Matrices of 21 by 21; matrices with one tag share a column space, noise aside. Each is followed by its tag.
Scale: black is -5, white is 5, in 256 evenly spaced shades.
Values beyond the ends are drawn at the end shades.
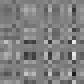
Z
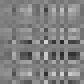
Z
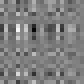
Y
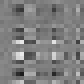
Z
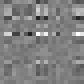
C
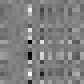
Z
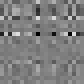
C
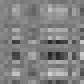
Z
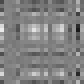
Y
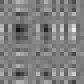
Y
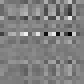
C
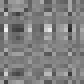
Y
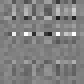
C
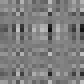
Y
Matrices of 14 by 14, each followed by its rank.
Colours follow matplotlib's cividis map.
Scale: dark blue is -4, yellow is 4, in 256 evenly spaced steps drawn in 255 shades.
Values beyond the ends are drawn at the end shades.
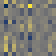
two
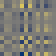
one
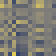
two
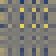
one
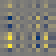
one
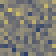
full rank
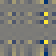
one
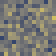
full rank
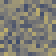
full rank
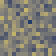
full rank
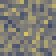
full rank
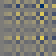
one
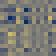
two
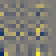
two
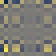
one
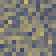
full rank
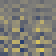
two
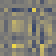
two
